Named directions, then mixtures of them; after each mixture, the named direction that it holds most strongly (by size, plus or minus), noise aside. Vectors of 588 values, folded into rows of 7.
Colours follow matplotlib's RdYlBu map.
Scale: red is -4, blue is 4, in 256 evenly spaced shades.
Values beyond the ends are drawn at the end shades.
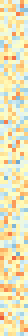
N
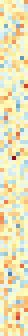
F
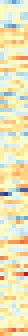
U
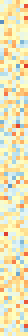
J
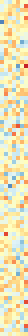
J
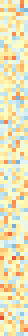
N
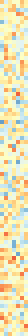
N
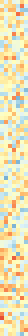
N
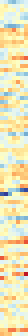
U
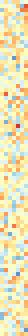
N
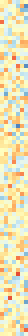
J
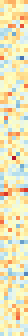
F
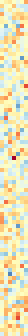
F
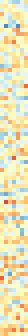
F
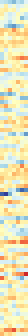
U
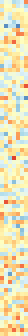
F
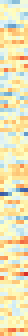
U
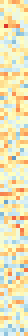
F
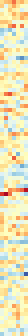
U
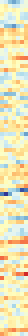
U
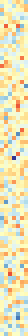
F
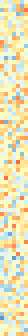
N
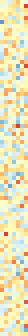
J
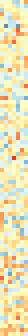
F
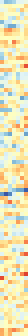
U
